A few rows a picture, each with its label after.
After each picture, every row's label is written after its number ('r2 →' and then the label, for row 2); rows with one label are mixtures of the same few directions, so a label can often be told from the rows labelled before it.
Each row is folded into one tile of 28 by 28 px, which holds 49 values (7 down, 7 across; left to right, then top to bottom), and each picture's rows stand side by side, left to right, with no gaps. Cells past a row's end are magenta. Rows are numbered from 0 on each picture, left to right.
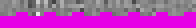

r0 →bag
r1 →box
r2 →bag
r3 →bag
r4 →bag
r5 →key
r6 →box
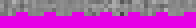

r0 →bag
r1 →bag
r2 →bag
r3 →box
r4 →box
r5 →bag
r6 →bag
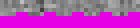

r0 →bag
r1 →key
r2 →bag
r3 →key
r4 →box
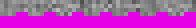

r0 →bag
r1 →box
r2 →key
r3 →box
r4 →bag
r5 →key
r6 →key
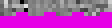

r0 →bag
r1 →box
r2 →bag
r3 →key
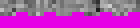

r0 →key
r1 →box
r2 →bag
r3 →key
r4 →key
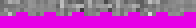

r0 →box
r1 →box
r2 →bag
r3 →bag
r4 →bag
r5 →box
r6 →key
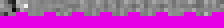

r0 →key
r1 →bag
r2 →key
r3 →bag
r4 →bag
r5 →bag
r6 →bag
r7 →box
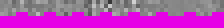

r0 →bag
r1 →box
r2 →box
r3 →box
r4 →bag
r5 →box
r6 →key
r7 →key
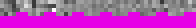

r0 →key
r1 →bag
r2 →box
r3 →box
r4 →box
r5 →bag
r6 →bag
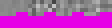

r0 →bag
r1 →box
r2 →bag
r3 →key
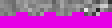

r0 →key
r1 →key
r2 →bag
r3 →key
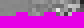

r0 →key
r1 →box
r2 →key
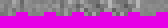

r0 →bag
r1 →box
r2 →bag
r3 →key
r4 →key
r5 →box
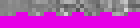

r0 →box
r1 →box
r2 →box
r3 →key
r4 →key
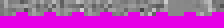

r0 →bag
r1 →box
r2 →bag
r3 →box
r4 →key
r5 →key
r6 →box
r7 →key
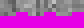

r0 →key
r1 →box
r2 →key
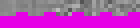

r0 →key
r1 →bag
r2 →key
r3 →box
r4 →box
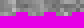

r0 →key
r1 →key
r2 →box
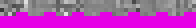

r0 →key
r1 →bag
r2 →box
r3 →box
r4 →bag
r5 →key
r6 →box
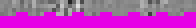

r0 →bag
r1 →bag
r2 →bag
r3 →box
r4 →bag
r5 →box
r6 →key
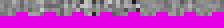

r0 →bag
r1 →key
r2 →box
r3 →box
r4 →bag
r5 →key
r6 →bag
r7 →key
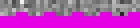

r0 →bag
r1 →box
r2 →bag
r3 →key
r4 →box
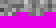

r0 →key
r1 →bag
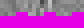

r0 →key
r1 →bag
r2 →box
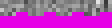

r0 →key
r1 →box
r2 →key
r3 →bag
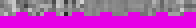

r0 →key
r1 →key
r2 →box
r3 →bag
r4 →key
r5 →bag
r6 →key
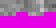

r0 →key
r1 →key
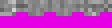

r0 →key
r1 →bag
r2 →bag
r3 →box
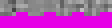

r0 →key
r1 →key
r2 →bag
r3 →bag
